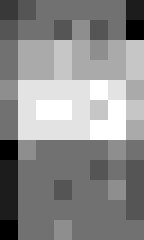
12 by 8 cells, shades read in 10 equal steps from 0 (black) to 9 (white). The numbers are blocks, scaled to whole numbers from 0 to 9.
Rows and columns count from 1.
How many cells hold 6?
11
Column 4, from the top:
4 3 7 7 8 9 8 4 4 3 4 5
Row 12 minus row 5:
-5 -4 -4 -3 -4 -5 -4 -2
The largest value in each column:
5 8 9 9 8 9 9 7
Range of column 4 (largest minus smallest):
6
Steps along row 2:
up same down up down up down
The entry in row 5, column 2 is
8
